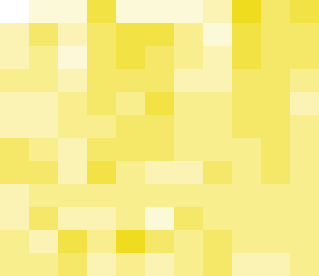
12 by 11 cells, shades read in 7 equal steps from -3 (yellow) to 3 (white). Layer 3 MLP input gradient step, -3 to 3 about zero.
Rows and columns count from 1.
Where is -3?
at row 1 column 9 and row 11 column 5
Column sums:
7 2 6 -7 -8 -3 3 2 -9 -7 -3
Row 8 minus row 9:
-2 -1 1 -2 0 1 1 -1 0 -1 0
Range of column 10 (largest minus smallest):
2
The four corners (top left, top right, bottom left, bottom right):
3 -2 0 0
